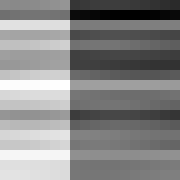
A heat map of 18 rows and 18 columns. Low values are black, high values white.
The top middle is the roughest part. The ninth with the lowest average is the top right. The bottom right is the smoothest part. Streaks run across, left to right. The left part is higher, up to a seam about 40% of the way across.
